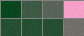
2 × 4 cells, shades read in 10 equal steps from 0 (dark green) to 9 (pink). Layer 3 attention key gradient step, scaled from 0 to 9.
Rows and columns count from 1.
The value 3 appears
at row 1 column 3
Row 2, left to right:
1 1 1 4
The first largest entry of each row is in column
4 4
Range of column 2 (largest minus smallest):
1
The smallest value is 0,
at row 1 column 1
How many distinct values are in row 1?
4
